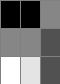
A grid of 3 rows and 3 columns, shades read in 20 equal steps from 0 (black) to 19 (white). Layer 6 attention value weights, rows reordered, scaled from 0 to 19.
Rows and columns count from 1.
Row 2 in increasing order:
6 10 10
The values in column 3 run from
6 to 10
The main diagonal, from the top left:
0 10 6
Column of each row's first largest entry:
3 1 1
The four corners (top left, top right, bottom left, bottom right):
0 10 19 6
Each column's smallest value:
0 0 6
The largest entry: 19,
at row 3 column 1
